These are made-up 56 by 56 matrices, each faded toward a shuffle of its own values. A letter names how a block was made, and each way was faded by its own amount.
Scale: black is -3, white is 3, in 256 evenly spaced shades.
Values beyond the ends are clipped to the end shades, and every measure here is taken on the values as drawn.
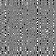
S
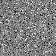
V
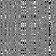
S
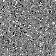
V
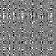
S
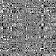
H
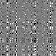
S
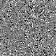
V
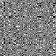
H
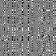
S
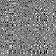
H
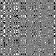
S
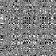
H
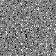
V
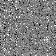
V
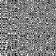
H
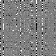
S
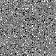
V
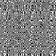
H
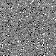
V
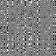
S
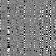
S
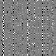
S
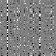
S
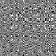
H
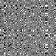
H
